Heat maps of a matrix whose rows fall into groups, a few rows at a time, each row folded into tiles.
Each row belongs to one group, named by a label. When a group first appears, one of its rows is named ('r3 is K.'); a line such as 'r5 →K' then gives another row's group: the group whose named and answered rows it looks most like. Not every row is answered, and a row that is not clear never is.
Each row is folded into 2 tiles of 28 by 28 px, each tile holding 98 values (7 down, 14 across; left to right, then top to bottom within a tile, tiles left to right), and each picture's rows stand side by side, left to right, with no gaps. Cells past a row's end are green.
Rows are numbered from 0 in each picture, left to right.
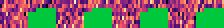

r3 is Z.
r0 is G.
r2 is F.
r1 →G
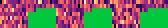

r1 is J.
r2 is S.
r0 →F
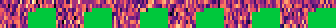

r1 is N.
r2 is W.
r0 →J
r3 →F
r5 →S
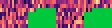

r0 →W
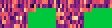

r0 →Z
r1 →Z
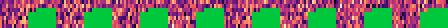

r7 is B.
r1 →W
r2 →B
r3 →F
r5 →F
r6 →Z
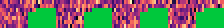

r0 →J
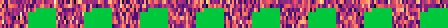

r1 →N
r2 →W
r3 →J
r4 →W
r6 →J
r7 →S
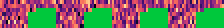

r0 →N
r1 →J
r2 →N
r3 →S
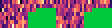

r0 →Z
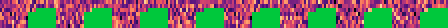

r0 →Z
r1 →N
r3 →W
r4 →Z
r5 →F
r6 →J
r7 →J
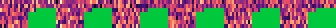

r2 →S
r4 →S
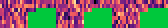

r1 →B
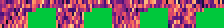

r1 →N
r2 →G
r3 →S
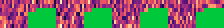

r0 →B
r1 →B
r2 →Z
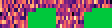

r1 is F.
